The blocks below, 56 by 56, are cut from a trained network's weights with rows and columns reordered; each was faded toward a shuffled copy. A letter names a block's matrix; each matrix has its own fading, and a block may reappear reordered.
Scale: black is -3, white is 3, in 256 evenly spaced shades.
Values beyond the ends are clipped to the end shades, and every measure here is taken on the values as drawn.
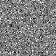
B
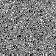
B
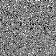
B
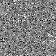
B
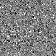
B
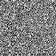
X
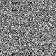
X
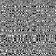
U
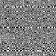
U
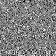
B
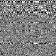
U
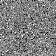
B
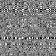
U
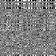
U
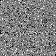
B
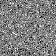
B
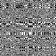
U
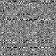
U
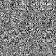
X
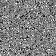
B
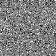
B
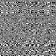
U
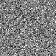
X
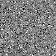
B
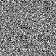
X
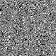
B
